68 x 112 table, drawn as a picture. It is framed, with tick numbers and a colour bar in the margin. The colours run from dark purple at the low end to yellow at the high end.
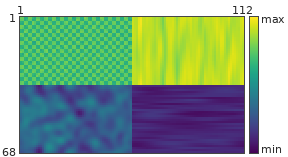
It is made of 2 by 2 panels. Panel 1,1: high, checkered. Panel 1,2: very high, streaked downward, faint in contrast. Panel 2,1: low, blotchy. Panel 2,2: very low, streaked across, faint in contrast.
